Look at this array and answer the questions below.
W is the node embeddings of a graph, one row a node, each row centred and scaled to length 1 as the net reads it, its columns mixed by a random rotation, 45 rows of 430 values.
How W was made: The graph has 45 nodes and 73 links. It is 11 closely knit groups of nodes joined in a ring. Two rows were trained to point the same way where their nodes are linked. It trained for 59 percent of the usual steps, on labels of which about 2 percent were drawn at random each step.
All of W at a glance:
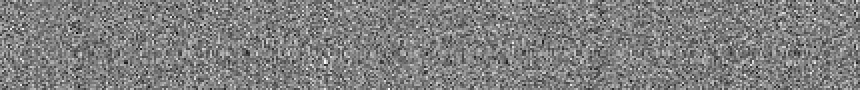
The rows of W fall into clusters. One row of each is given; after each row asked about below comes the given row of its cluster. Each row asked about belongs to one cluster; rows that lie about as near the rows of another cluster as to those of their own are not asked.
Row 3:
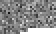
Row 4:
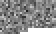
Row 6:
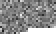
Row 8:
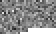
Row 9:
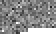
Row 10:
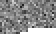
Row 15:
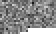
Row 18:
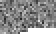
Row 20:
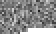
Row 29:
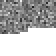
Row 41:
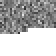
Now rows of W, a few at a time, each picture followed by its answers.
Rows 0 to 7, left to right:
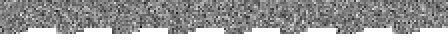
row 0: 6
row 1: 18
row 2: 15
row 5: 20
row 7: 18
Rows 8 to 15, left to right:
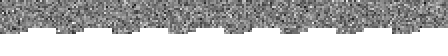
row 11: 18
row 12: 29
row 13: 4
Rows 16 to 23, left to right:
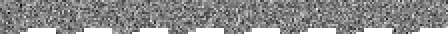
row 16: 3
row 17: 8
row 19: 41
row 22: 8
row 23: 6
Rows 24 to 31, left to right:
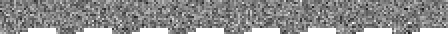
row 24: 18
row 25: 4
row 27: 4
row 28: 20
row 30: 9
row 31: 9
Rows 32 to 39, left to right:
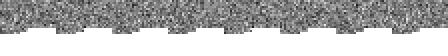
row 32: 20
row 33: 15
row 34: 3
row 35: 4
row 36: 15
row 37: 41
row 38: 3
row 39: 20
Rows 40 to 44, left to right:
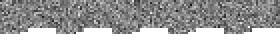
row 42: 29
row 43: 10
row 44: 15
